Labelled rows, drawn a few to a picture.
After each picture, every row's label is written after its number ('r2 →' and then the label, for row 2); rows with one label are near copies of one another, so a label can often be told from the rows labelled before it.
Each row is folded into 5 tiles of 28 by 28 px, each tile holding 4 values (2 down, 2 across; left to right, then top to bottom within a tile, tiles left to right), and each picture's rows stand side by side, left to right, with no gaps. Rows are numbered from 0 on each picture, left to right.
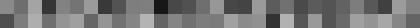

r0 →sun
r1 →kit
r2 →kit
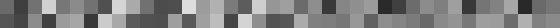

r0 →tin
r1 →tin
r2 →sun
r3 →sun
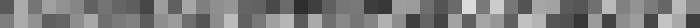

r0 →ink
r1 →ink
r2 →kit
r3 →tin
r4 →tin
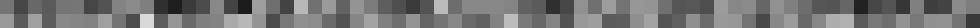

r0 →kit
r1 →kit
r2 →ink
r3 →ink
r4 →ink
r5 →ink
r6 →kit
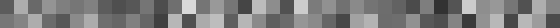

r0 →ink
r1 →tin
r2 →ink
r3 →tin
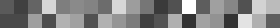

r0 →tin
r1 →tin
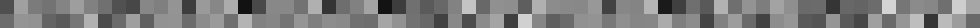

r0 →ink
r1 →sun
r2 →sun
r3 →tin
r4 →sun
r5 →ink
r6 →tin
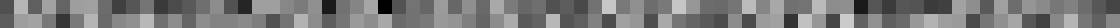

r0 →ink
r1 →kit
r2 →sun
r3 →ink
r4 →tin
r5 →tin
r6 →kit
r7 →ink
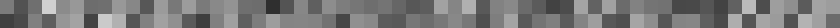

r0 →tin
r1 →ink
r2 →ink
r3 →ink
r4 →ink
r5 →tin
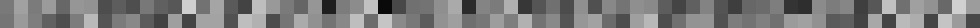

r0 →ink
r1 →tin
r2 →sun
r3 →sun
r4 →ink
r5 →kit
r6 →tin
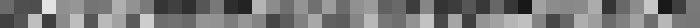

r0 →tin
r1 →kit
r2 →ink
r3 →kit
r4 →sun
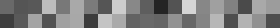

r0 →tin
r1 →tin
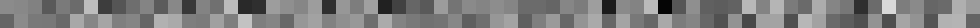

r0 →sun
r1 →sun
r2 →sun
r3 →ink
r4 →sun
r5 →tin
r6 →tin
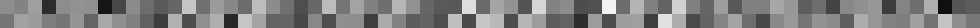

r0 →sun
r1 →tin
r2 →tin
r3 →tin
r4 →tin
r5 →ink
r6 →sun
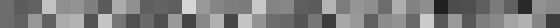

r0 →tin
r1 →tin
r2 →tin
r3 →kit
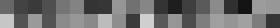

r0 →kit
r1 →kit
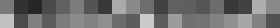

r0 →kit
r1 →kit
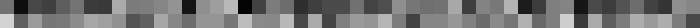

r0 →kit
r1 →sun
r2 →kit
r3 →sun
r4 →kit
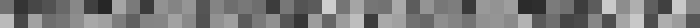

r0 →kit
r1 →ink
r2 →tin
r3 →sun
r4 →tin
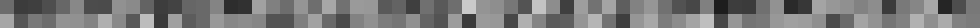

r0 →kit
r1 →kit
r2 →ink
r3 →tin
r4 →ink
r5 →kit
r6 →sun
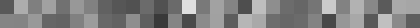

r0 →ink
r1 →tin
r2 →tin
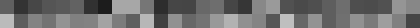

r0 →kit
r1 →kit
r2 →kit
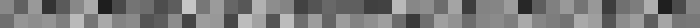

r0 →sun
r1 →tin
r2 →kit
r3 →sun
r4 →sun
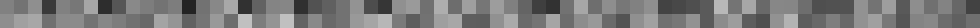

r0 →sun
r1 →sun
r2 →kit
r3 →ink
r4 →ink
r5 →ink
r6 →ink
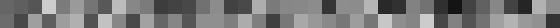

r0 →tin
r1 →kit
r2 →sun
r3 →kit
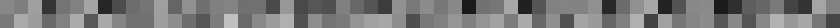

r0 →sun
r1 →ink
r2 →kit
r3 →sun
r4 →sun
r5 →kit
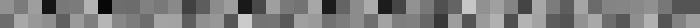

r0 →sun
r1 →sun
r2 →sun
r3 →tin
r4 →ink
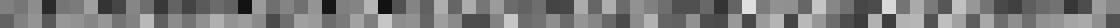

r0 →sun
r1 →kit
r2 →sun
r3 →ink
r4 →ink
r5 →tin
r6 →tin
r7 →kit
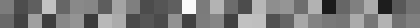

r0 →tin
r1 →tin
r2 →sun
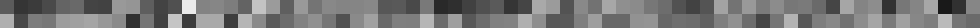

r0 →kit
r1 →tin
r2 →ink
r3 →kit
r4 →ink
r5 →ink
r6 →sun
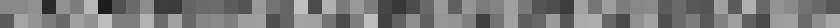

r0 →sun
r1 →kit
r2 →ink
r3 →ink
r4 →ink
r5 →ink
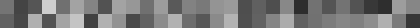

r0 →tin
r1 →ink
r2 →kit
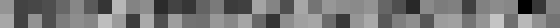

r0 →kit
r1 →kit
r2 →ink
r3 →sun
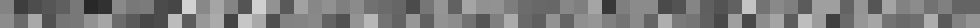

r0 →kit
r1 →tin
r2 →ink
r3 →ink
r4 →sun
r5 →tin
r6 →ink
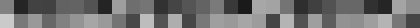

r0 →kit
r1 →kit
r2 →kit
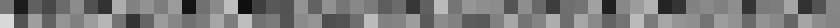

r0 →kit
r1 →sun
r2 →ink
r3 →ink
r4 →sun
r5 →sun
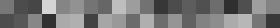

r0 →tin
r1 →kit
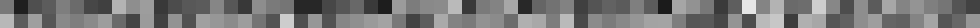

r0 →kit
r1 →kit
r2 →kit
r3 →sun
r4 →kit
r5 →tin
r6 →ink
